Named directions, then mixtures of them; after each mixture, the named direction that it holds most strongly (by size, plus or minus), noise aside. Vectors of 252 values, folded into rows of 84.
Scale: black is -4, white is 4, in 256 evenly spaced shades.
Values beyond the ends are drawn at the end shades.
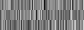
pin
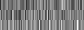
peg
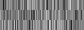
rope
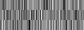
rope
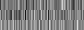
peg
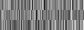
pin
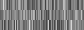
rope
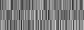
pin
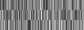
rope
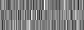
pin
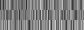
peg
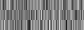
rope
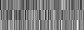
peg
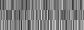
peg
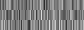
pin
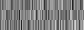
pin
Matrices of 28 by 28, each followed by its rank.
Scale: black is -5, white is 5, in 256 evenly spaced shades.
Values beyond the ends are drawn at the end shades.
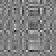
two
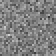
full rank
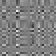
two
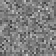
full rank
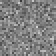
full rank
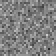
full rank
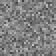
full rank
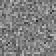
full rank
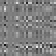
two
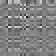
two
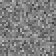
full rank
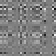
two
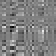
two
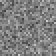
full rank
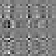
two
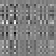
two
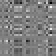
two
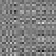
two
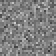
full rank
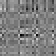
two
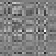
two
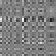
two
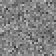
full rank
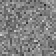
full rank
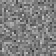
full rank
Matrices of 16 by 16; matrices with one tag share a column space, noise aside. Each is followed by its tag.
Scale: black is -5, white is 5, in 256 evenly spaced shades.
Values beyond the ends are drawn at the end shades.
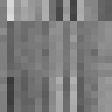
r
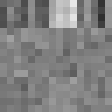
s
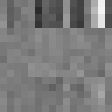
s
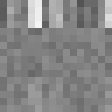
s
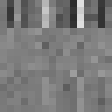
s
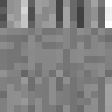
s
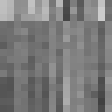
r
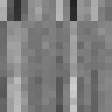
r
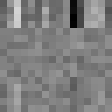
s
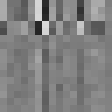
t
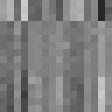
r
